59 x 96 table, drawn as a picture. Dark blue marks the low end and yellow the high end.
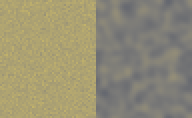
The table splits into one row of 2 panels. Panel 1,1: high, fine-grained, faint in contrast. Panel 1,2: middling, blotchy, faint in contrast.
